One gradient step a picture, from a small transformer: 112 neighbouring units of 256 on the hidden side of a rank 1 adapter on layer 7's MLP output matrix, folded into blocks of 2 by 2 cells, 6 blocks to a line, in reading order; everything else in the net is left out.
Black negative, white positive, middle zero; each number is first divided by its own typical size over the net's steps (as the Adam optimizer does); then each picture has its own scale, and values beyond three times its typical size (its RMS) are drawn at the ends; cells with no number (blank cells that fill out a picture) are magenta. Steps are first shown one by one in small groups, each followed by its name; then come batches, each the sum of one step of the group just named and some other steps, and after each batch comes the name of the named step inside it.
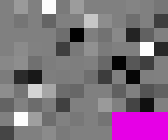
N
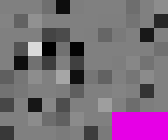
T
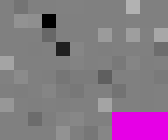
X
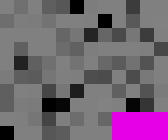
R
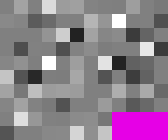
N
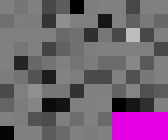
R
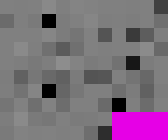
N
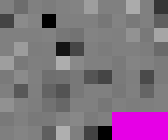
X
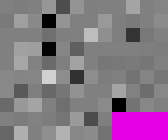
T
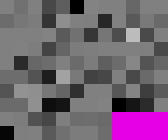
R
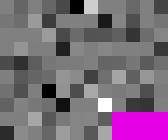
R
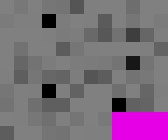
R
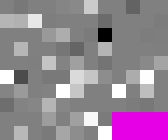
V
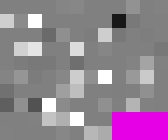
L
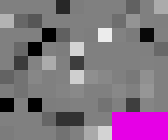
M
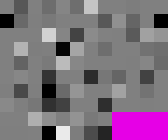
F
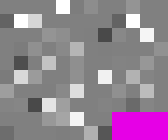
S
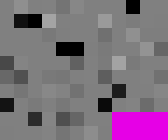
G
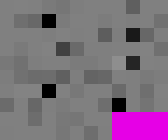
G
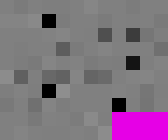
V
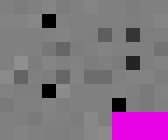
V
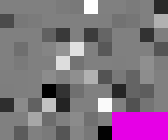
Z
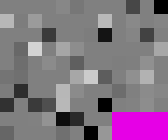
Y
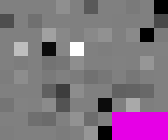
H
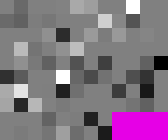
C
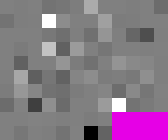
Z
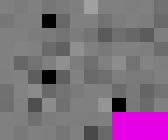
Z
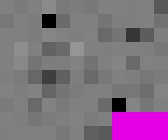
H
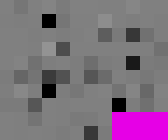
C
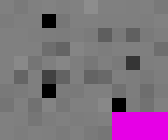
Z
